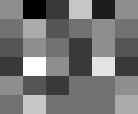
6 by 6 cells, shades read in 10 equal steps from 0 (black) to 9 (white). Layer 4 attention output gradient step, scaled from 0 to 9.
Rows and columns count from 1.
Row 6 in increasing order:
4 4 4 4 6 7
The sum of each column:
23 30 20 23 27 25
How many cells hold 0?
1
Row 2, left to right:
4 6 3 4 5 4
